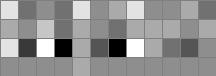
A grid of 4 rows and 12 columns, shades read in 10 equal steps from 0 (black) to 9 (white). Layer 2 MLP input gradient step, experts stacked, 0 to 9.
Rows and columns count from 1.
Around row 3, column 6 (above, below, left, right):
5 5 6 0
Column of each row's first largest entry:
1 3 3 5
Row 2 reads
6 5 7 4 6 5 4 6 6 6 5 6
